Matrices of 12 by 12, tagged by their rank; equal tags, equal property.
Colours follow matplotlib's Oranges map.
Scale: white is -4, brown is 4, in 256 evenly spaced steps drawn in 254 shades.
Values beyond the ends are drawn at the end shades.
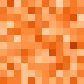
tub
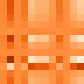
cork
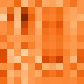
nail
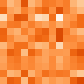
nail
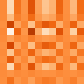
cork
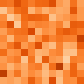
tub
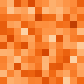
tub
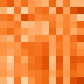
nail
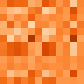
nail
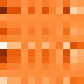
cork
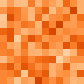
tub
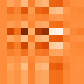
cork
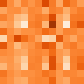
nail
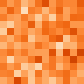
tub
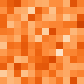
tub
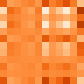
cork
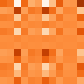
cork
